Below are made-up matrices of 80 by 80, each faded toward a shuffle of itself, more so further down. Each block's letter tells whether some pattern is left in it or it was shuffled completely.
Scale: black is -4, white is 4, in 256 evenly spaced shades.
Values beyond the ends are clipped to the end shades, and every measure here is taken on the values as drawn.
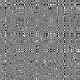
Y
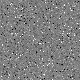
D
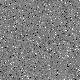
D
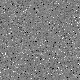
D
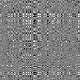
Y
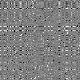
Y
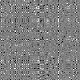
Y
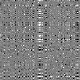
Y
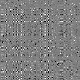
Y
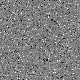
D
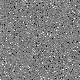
D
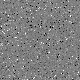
D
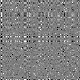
Y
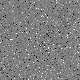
D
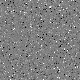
D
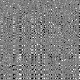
Y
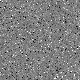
D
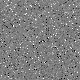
D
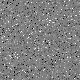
D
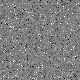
D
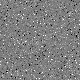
D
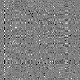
Y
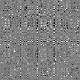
Y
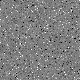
D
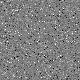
D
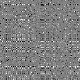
Y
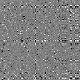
Y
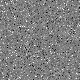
D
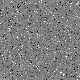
D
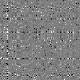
Y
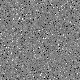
D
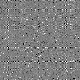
Y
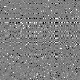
Y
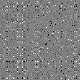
Y
